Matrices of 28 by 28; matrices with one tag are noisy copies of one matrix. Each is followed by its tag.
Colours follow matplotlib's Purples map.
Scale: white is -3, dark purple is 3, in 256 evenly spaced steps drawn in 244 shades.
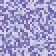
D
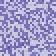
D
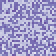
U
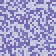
D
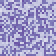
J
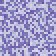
D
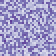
D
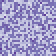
U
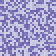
D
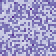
U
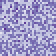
U
